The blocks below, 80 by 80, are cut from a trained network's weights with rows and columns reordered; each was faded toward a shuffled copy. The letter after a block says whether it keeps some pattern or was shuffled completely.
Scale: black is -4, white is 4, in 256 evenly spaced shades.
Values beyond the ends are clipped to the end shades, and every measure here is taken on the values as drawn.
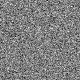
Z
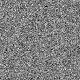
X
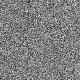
Z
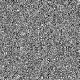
X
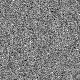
Z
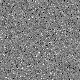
Z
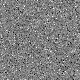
Z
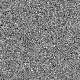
Z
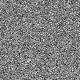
Z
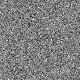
Z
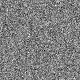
Z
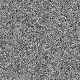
Z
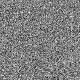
X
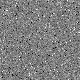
Z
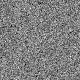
Z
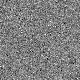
Z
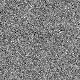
Z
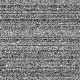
X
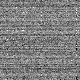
X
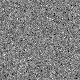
Z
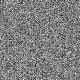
X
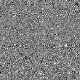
X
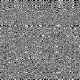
X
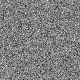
Z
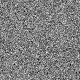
Z
